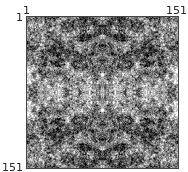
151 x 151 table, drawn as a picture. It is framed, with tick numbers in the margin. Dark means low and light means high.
There is no overall slope. The field is mottled with small blotches. No regular stripes run through it. On average the colour sits 50% of the way up the scale. No seam splits the table. The histogram is bell-shaped. Its left and right halves mirror each other, and so do its top and bottom.
